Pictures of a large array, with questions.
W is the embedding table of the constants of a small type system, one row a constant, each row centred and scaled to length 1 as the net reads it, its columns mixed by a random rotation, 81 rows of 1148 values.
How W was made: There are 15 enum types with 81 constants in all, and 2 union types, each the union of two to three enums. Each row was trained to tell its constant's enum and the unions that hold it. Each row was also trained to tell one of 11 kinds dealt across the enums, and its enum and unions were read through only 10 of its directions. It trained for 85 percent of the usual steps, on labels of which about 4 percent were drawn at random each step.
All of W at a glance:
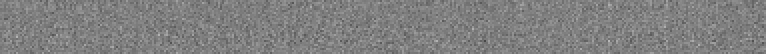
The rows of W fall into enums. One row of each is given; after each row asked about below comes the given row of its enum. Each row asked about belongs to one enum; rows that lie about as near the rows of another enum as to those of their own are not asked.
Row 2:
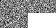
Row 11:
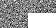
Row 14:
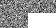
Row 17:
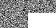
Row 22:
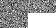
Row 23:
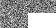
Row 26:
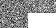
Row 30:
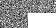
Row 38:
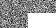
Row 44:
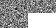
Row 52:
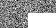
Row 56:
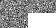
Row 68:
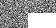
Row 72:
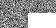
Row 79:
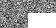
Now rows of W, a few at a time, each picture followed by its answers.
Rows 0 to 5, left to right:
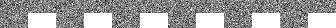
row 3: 38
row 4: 30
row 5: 22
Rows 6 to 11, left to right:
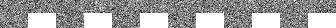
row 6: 79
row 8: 68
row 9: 14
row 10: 68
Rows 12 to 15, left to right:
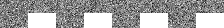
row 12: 14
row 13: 30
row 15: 26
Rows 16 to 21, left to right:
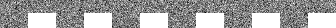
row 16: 44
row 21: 72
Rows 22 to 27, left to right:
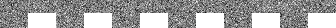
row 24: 56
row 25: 68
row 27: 38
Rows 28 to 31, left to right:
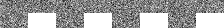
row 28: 23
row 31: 72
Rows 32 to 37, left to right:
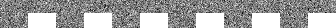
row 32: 79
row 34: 79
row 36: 2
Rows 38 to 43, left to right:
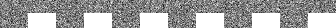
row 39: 30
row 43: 14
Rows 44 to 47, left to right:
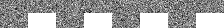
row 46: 72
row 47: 30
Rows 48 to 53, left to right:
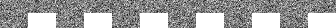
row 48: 30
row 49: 17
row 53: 52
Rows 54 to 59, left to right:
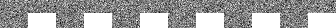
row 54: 68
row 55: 26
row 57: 17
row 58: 38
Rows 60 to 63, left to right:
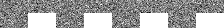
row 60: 17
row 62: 68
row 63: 26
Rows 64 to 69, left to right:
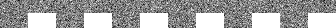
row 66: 79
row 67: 38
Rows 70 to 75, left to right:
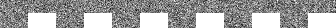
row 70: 17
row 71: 22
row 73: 79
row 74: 14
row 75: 26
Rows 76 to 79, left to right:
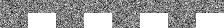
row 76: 23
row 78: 26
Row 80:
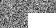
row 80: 2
